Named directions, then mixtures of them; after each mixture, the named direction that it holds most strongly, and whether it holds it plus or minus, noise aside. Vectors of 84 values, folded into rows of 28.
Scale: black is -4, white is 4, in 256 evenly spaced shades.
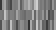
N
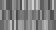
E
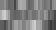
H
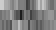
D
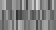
E, plus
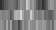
D, minus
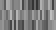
E, minus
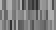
E, minus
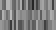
E, minus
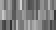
H, plus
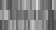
H, plus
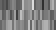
E, plus
